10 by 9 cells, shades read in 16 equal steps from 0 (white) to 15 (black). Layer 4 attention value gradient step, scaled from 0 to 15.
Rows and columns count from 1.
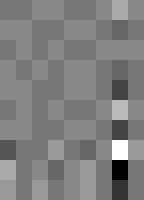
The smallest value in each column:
5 7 6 6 7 6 7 0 6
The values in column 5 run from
7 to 8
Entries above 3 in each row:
9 9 9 9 9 9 9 8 9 9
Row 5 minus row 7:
0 0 0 0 0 0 0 0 0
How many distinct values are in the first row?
3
